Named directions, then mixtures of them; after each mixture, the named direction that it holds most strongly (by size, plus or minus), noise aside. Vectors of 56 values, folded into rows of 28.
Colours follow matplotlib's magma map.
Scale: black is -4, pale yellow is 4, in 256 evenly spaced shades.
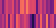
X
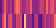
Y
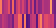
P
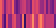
Y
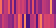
P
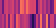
X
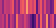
X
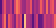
Y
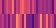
X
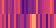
X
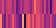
Y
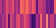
X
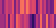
X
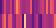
Y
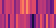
X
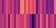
X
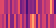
X
